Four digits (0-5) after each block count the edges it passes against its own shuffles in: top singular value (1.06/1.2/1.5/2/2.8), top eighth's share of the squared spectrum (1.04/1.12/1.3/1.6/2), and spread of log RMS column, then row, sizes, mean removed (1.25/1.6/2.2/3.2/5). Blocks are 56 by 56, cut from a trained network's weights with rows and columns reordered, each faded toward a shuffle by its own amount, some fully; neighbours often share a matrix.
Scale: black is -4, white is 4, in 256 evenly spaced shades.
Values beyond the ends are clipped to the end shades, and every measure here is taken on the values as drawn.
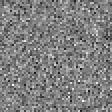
0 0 0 0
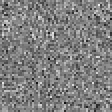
3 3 1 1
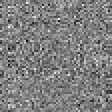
3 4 2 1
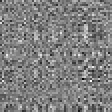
4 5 3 2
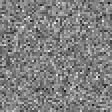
2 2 0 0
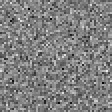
1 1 0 0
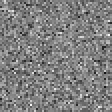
0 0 0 0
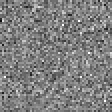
3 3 0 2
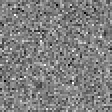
0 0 0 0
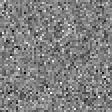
2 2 0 0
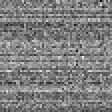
4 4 0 2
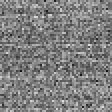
3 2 0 0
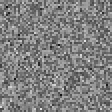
0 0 0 0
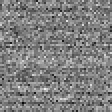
3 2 0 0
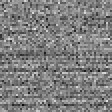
3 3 0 1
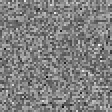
1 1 0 0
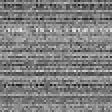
5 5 2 4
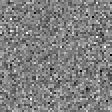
1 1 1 0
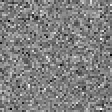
1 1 0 0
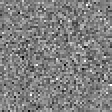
1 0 0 0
